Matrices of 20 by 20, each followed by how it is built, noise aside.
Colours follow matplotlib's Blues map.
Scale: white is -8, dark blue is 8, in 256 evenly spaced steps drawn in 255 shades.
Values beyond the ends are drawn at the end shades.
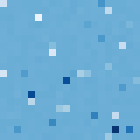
sparse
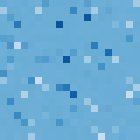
sparse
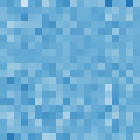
low rank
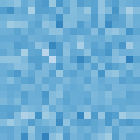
low rank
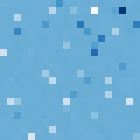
sparse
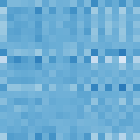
low rank
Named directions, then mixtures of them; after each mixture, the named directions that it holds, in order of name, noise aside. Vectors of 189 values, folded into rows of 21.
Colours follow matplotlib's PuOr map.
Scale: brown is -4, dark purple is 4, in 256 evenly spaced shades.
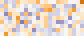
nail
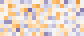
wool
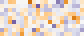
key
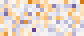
key, nail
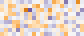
wool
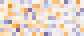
wool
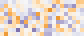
nail, wool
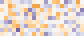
wool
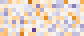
key, nail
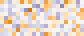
wool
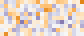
nail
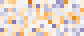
key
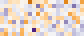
key, nail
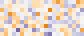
nail, wool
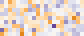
key, wool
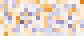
nail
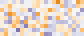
nail, wool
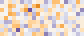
wool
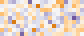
key
